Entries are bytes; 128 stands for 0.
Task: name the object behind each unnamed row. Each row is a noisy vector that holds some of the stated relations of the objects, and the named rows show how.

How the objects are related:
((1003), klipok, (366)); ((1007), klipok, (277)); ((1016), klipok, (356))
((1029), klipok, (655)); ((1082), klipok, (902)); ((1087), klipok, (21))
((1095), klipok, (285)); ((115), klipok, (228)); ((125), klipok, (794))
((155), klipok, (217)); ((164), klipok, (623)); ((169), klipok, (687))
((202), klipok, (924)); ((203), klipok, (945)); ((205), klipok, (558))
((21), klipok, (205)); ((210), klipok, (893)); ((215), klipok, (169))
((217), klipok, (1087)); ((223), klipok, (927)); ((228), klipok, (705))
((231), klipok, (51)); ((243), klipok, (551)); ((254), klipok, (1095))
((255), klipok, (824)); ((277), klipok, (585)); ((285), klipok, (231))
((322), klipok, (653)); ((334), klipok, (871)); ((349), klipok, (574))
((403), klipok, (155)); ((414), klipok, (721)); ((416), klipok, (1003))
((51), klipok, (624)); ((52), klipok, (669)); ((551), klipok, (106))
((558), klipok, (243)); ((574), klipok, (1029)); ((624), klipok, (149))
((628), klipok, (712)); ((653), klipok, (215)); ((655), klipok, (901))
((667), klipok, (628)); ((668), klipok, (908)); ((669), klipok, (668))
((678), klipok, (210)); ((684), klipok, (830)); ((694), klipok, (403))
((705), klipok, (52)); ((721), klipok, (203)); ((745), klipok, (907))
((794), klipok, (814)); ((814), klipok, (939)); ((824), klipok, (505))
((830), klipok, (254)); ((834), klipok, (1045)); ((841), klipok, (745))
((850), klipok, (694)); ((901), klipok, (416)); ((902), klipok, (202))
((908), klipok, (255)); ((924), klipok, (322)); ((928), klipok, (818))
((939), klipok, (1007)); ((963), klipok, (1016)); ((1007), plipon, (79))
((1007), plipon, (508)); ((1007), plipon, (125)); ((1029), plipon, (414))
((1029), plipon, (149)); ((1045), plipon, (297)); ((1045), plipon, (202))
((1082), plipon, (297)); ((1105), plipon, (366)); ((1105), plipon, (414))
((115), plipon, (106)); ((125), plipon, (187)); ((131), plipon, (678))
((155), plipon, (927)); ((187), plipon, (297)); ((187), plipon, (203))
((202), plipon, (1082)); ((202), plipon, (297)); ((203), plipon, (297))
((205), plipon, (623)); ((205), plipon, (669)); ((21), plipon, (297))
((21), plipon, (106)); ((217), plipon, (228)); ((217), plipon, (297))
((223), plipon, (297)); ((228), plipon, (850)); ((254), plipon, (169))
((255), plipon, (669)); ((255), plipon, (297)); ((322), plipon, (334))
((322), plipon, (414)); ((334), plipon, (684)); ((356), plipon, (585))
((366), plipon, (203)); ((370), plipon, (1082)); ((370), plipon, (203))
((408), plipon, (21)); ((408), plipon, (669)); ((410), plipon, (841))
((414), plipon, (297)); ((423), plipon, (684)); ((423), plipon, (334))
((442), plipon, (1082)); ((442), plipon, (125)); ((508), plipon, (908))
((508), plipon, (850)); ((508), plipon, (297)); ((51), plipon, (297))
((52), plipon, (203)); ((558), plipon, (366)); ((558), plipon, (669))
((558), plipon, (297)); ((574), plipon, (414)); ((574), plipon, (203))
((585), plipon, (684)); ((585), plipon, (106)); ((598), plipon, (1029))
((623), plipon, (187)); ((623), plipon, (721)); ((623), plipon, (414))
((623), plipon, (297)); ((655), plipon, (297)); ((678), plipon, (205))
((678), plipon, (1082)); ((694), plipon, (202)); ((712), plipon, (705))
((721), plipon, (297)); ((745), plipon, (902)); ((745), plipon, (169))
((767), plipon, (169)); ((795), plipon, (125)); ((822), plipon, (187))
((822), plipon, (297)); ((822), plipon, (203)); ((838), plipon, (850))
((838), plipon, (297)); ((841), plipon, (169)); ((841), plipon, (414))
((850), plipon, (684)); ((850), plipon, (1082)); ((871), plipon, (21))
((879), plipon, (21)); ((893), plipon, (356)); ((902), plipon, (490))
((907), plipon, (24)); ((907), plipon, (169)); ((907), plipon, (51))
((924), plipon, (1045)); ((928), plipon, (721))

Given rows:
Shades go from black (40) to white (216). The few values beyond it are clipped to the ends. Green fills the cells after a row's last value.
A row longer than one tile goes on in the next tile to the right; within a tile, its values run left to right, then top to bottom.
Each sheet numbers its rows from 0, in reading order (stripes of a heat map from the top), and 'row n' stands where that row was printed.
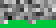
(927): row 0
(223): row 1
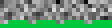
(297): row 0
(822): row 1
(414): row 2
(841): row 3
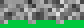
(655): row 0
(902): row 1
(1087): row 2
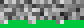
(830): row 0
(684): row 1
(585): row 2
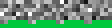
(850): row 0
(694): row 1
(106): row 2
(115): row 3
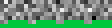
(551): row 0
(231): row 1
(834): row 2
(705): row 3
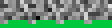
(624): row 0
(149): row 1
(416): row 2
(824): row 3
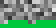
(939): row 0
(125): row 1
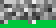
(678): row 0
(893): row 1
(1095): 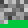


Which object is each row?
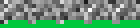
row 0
(205)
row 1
(423)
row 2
(907)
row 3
(667)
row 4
(628)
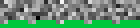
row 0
(366)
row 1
(687)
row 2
(21)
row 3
(745)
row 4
(334)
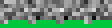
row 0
(1007)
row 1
(322)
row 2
(228)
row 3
(169)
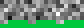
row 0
(669)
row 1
(52)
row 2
(403)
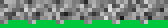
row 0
(370)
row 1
(721)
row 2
(255)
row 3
(203)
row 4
(945)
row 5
(356)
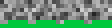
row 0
(767)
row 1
(668)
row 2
(51)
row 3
(202)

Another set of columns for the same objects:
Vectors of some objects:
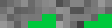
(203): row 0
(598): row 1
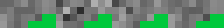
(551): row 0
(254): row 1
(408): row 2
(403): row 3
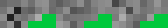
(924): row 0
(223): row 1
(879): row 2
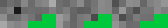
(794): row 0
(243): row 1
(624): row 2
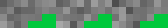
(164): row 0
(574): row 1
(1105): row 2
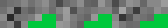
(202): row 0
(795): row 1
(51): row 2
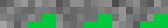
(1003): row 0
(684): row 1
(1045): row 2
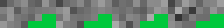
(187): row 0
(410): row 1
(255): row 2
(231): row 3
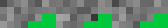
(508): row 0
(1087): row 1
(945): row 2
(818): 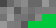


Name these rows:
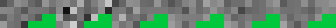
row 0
(149)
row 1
(705)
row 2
(106)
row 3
(115)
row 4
(125)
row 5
(824)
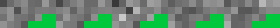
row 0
(687)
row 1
(505)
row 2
(893)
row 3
(841)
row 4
(745)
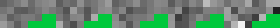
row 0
(414)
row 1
(669)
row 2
(1082)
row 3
(902)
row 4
(712)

